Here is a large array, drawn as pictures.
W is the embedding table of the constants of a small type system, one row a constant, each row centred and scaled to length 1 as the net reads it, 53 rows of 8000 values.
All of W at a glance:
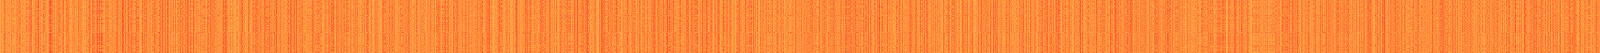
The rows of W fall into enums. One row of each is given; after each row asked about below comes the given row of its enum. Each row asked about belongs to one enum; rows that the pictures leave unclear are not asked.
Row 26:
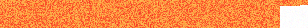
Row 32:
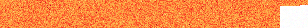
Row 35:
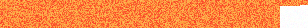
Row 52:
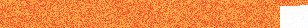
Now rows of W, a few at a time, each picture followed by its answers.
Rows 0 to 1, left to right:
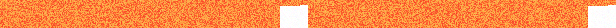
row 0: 35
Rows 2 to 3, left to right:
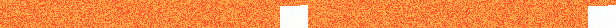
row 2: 52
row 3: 35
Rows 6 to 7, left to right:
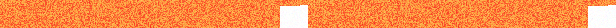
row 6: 26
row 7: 26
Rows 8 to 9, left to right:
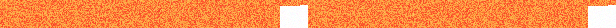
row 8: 35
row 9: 35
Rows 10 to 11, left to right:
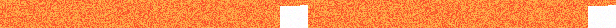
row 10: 52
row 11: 52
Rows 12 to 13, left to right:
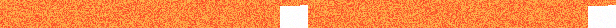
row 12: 35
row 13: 52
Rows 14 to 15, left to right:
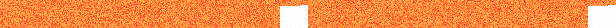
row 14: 35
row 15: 32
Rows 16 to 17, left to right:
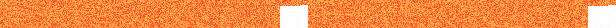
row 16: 35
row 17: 26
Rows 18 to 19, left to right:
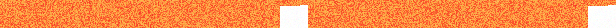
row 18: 26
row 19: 52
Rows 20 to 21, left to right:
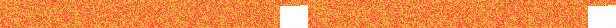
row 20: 35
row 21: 35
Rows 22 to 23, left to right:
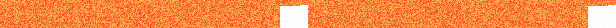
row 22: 26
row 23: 52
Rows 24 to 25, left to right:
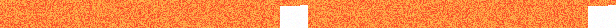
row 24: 26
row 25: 35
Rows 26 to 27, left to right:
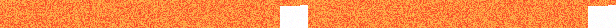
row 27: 35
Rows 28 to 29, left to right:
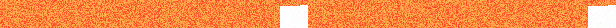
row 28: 35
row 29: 26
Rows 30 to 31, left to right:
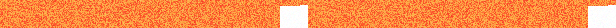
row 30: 35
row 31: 35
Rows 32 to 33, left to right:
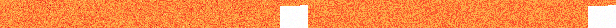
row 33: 52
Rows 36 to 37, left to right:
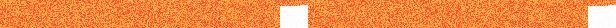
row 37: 52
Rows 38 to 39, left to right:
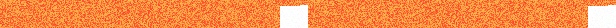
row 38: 52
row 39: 52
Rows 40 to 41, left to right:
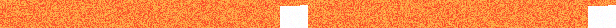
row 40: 52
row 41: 26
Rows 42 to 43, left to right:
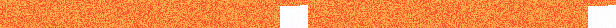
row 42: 52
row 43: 52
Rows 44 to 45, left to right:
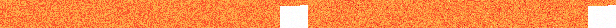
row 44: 52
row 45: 32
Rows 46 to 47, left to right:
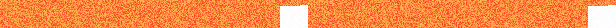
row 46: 35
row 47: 26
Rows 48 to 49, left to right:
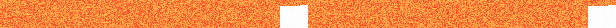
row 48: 52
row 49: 26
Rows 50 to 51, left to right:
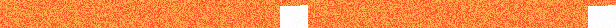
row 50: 35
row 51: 52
